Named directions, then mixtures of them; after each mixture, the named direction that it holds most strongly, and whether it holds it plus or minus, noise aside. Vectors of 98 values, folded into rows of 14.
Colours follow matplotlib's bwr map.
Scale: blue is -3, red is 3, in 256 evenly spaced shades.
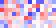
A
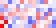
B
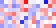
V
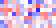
A, plus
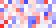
B, plus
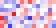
B, plus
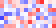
B, minus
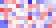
A, plus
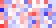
V, minus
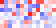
A, minus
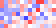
A, minus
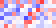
A, minus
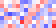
V, minus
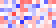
V, plus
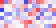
A, minus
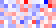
V, plus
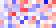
V, plus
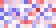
A, minus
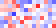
V, minus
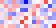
V, minus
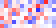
A, plus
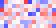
A, plus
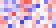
V, plus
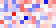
V, plus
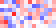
A, minus
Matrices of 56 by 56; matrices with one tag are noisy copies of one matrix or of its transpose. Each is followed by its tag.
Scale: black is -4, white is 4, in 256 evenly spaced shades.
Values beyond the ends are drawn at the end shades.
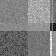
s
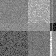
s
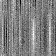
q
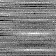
q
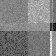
s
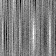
q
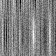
q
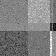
s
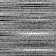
q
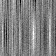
q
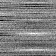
q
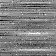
q
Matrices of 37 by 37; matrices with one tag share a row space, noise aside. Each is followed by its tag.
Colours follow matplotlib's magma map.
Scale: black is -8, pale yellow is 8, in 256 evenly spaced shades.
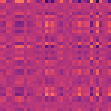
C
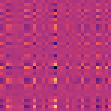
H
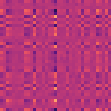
H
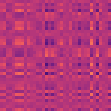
C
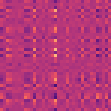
H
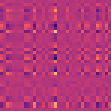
H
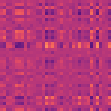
C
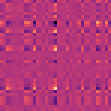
H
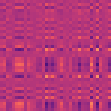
C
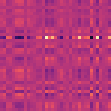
C
